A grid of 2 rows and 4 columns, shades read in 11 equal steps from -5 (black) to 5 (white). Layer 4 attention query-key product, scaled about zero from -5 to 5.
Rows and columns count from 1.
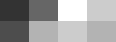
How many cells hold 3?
2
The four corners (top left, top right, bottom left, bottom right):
-3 3 -2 2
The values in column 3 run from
3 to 5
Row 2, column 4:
2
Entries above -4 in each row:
4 4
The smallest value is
-3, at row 1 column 1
